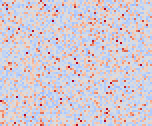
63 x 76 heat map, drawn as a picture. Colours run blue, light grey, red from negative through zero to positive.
Mirror symmetry: none. Slope: none. Histogram: skewed, a long tail of high values. Seam: none. Average level on the scale: 50%. Grain: fine.
